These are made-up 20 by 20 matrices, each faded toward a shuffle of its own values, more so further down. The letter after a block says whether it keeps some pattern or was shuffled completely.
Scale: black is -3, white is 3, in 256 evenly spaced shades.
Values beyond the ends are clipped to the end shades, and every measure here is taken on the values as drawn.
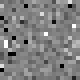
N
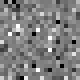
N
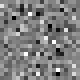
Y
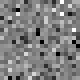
N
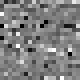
Y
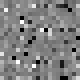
Y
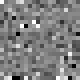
Y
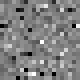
N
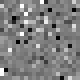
N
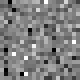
N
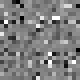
Y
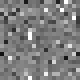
N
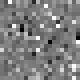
N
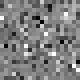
Y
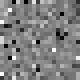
Y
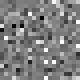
N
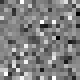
N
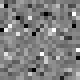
N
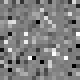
N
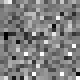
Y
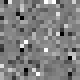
N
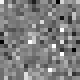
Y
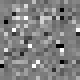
Y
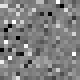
N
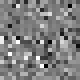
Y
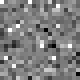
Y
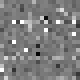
Y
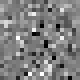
N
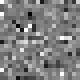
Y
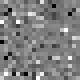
Y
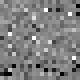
N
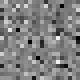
Y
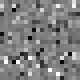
Y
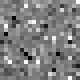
N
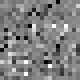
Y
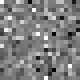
Y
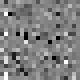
Y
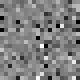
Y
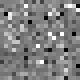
N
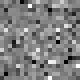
N
